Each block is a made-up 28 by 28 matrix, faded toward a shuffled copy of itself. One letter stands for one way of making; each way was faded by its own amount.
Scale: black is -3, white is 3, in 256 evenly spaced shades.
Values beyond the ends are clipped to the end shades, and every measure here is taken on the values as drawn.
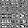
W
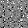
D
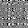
W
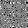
D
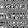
W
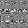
W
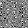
D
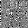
D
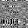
W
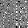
D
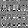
W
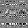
W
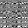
W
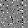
D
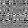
W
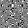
D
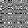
W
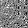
D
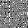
D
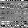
W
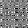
W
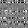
W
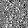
D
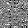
D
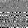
W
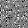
D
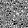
D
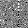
D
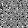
D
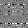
W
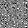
D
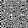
D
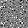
D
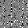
D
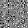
D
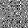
D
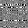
W
